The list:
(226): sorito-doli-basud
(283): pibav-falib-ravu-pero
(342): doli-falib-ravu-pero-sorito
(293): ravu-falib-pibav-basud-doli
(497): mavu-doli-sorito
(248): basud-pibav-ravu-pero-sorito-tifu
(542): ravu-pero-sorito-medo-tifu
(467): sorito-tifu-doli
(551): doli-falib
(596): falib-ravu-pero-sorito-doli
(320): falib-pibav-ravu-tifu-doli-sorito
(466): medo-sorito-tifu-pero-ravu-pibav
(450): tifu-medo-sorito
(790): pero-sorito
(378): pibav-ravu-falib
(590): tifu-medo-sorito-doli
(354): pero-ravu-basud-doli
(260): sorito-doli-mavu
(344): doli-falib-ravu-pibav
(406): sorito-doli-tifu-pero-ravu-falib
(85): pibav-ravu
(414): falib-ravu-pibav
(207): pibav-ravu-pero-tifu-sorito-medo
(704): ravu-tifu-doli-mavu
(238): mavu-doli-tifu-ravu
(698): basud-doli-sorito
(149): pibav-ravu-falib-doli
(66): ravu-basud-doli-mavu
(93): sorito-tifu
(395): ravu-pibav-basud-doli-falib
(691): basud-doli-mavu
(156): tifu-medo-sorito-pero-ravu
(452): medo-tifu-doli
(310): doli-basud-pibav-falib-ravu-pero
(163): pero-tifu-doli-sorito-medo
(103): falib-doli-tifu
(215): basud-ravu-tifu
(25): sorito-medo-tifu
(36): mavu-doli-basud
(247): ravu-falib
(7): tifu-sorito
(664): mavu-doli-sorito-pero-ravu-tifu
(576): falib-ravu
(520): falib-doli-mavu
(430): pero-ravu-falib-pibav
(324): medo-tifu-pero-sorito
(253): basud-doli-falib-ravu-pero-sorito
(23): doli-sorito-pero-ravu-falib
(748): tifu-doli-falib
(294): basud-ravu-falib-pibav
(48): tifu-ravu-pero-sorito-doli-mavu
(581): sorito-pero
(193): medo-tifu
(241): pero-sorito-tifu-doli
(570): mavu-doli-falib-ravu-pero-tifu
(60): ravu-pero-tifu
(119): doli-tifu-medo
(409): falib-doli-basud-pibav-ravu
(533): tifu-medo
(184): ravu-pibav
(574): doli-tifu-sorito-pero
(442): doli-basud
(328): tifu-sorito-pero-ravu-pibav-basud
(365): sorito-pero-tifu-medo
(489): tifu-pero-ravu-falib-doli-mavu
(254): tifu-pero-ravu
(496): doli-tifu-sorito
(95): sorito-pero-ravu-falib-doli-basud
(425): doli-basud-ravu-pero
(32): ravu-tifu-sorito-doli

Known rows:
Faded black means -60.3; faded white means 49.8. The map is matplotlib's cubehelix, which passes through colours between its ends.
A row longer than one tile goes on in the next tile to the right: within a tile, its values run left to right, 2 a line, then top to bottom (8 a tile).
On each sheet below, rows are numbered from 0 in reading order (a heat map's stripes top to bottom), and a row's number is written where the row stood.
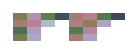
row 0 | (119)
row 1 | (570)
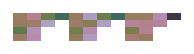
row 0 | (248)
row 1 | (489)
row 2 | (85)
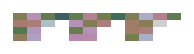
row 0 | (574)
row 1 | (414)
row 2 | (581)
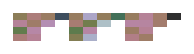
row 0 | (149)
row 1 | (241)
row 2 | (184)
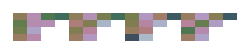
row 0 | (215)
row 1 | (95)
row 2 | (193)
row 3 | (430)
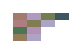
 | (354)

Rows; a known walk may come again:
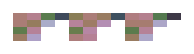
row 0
(664)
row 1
(149)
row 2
(238)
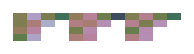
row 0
(590)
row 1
(395)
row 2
(320)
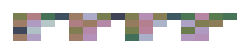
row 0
(442)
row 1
(60)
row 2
(452)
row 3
(576)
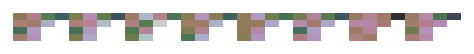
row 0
(310)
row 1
(119)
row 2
(790)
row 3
(324)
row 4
(328)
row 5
(344)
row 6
(184)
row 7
(66)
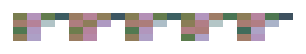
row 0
(496)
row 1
(207)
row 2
(574)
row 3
(25)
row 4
(425)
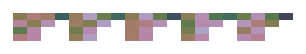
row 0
(283)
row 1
(489)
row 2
(32)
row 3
(215)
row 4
(247)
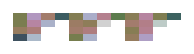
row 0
(193)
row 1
(581)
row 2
(260)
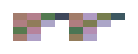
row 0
(570)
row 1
(354)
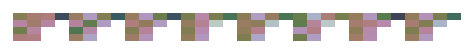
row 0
(378)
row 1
(430)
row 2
(542)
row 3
(226)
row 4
(365)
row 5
(93)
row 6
(704)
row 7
(95)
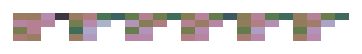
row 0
(85)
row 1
(691)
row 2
(414)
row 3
(293)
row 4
(294)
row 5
(248)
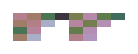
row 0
(36)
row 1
(596)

